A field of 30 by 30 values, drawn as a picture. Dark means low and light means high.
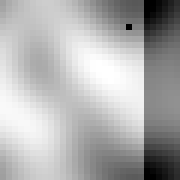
Seam: vertical, 80% of the way across, the left part higher. Calmest part: top left. Lone odd cells: 1, lower than its neighbours. Stripes: none. Average level on the scale: 70%.
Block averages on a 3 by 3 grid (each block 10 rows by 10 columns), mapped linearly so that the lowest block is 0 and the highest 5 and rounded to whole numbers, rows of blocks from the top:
440
553
530
